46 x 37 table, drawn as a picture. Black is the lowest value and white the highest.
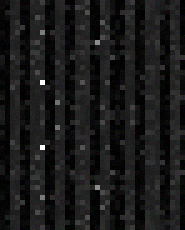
Average level on the scale: 10%. Stripes: upright, repeating 8 times. Mirror symmetry: top to bottom.
